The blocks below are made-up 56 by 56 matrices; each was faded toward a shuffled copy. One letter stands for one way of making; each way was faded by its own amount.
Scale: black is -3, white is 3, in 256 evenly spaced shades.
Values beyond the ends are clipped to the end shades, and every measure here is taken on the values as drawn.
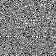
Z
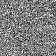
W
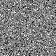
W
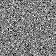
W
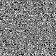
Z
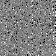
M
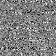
Z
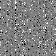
M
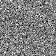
W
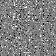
M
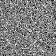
W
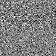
Z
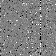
M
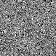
W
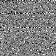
Z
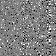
M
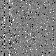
M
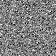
W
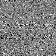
Z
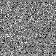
Z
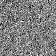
W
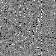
M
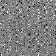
M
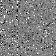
M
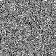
W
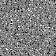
M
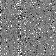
M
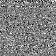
Z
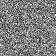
W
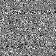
Z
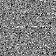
Z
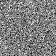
W
